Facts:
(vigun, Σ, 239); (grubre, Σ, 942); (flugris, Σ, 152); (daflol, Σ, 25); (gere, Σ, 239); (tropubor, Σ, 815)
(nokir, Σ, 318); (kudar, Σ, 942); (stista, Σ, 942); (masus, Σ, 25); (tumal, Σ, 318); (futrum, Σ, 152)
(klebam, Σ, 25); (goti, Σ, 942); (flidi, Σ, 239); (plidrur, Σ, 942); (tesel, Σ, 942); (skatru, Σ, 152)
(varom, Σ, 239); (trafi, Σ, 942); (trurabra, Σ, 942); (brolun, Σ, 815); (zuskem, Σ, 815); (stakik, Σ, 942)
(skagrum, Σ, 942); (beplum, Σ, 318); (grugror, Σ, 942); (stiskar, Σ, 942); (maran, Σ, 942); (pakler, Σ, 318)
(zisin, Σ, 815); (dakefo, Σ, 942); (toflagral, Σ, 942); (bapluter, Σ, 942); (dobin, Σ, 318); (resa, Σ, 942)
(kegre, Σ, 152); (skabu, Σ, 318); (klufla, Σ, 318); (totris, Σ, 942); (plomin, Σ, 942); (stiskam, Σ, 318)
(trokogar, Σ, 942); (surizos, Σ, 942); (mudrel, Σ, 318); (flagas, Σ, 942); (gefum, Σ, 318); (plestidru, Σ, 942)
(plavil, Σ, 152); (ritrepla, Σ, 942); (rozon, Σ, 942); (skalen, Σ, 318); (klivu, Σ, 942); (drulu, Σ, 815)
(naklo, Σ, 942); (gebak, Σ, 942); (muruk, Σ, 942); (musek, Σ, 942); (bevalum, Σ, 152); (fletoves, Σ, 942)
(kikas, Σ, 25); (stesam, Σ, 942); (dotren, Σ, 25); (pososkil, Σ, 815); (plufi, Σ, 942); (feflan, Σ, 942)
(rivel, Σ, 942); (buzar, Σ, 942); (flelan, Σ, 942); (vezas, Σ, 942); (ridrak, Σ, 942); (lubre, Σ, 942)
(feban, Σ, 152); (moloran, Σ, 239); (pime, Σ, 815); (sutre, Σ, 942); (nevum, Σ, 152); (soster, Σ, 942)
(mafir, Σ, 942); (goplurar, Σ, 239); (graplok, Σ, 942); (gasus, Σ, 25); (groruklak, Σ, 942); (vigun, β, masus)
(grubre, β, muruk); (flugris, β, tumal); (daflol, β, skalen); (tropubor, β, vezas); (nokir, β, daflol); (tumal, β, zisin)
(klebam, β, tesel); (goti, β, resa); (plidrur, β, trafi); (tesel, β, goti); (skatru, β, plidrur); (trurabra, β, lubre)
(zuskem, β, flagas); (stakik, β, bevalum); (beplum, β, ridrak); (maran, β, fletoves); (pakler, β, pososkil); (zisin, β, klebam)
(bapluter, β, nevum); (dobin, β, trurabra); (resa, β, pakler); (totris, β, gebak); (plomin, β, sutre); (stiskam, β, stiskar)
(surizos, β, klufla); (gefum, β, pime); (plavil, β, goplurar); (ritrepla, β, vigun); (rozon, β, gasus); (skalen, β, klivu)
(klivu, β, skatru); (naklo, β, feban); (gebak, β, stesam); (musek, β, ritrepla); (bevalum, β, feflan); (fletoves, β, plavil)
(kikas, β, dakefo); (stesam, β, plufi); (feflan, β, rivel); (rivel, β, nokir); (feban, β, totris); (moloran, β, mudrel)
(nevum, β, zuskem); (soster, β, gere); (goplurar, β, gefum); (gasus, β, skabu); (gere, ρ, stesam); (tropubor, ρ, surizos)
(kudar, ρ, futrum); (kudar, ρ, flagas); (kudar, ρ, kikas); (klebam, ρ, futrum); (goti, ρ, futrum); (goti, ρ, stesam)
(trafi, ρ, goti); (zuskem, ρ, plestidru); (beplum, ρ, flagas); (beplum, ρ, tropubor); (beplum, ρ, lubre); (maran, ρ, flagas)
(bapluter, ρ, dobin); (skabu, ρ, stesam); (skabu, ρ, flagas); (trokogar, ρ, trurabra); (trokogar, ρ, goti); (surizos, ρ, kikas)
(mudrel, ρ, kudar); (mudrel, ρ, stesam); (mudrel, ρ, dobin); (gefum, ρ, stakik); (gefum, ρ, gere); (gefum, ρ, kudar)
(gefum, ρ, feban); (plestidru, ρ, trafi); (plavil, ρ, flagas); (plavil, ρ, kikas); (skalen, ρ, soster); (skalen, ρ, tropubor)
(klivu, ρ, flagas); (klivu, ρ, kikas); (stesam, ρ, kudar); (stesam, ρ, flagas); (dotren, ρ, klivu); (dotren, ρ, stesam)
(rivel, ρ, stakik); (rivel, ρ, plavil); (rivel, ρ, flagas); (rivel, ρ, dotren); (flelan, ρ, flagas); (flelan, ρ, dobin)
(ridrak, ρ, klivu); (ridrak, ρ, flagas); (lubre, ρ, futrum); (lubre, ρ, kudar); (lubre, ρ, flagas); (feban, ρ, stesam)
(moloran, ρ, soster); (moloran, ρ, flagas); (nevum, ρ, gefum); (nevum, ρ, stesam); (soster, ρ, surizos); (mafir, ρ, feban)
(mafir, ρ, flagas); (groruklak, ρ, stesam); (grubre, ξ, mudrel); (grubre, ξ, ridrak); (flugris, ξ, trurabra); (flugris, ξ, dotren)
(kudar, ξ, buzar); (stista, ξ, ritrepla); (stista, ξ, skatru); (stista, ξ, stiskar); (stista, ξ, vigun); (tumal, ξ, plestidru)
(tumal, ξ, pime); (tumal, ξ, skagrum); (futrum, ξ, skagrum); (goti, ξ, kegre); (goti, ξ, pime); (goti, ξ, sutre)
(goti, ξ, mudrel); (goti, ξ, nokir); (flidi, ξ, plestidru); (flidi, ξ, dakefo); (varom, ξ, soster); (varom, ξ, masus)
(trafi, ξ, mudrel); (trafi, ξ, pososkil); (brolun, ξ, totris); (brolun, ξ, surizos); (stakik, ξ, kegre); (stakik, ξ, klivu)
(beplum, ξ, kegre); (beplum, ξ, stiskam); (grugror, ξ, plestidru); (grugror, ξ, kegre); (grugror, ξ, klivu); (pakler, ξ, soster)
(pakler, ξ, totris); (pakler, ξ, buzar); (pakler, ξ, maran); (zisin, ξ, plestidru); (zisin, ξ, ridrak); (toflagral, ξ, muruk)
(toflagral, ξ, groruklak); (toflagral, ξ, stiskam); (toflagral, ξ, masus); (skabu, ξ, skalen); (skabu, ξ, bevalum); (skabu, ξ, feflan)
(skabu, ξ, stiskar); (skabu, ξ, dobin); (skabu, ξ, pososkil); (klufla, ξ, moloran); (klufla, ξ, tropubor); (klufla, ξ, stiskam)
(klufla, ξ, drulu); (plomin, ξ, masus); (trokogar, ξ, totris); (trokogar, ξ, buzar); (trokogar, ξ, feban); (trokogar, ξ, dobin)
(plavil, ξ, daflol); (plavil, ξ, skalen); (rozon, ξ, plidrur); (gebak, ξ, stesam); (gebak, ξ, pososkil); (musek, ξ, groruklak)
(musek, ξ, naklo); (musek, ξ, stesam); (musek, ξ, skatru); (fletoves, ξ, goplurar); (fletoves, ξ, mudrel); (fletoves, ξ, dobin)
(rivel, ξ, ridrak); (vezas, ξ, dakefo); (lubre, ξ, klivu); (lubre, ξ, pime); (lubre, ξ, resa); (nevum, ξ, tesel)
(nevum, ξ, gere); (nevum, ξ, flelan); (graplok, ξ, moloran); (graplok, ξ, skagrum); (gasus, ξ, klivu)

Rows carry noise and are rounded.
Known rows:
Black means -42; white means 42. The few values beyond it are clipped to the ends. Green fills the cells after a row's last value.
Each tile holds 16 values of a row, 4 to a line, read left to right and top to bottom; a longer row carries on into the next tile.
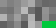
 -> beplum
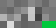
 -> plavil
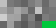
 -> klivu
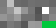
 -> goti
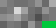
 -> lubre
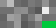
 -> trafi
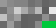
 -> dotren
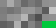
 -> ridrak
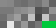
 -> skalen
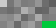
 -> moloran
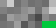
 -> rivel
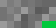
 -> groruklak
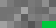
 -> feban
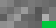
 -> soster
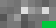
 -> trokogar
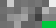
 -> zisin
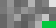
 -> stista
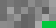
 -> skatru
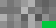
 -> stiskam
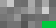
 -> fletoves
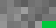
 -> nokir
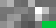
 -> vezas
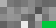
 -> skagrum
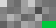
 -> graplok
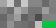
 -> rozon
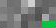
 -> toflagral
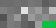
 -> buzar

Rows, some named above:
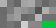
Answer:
futrum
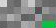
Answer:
graplok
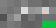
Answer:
trokogar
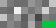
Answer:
stakik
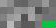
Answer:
skabu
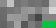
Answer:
rivel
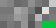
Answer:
tumal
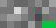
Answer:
lubre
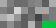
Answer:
gasus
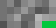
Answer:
musek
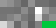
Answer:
dakefo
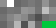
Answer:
grubre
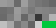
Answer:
plidrur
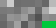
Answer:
rivel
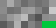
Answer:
ridrak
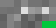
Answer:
trokogar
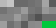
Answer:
mudrel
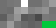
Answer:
brolun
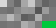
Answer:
graplok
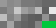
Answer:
dotren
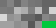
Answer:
trurabra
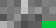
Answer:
totris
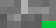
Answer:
pakler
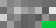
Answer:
dotren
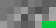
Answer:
stesam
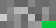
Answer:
kegre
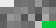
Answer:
nevum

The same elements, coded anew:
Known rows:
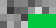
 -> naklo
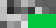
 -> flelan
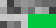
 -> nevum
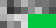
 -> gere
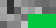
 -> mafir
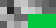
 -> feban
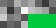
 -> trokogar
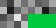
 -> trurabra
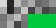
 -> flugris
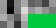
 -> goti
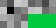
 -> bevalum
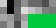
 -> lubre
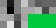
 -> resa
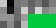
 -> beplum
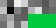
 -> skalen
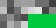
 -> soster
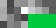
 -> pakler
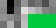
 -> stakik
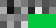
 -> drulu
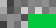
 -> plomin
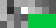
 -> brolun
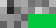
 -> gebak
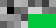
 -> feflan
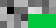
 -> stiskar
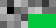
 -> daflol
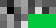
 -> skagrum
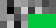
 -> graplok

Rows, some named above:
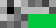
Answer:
skabu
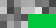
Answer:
soster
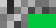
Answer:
flugris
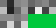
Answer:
stiskam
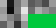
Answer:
goti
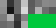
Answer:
zisin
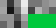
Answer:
grubre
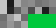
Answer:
dotren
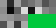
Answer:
klufla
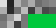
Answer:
flugris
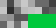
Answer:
surizos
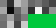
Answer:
moloran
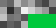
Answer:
trokogar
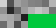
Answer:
stista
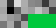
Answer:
plavil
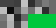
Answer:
plestidru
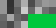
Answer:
rivel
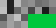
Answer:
dotren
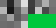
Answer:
ridrak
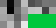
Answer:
klivu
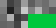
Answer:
flidi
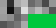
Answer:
fletoves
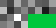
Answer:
trurabra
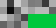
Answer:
skabu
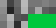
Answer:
vezas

